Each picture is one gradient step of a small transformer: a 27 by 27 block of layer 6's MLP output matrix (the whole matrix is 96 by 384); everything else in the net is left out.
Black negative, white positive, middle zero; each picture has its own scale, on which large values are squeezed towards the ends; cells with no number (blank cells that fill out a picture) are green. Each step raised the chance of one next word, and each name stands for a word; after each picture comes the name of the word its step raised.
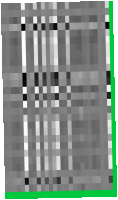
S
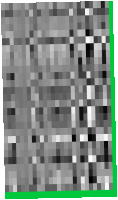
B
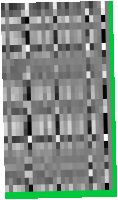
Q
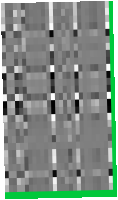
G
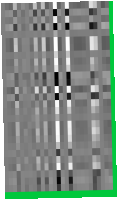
S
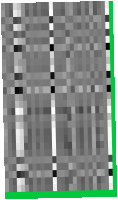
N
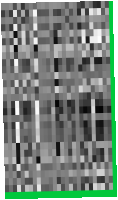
N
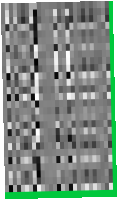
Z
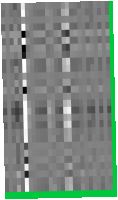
N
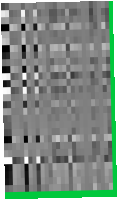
B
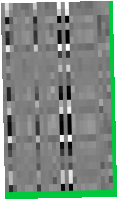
Q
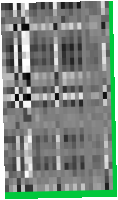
S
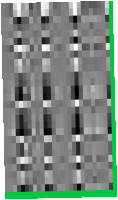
Q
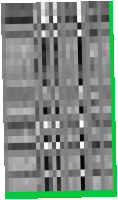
Z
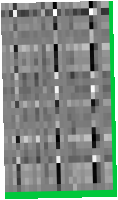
B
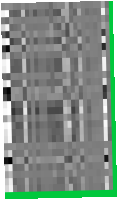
N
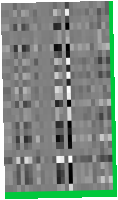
B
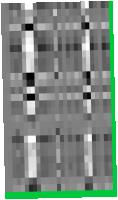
S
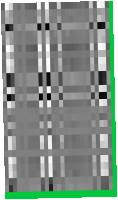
S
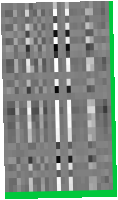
N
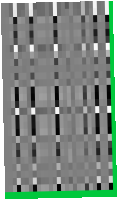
Q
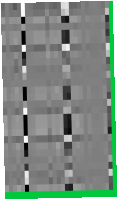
Q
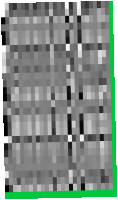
Q
